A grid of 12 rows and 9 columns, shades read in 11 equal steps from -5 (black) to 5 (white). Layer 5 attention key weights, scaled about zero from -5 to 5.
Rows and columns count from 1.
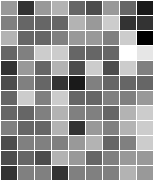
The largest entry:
5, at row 4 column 8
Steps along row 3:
down same up up same down up down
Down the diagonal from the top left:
1 -1 -1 3 -2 0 0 2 3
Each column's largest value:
2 3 3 3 2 3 3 5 4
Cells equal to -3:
8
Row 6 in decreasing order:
0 0 -1 -1 -1 -1 -2 -3 -4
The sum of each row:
-6 -3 0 11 1 -13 4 4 3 3 -1 -3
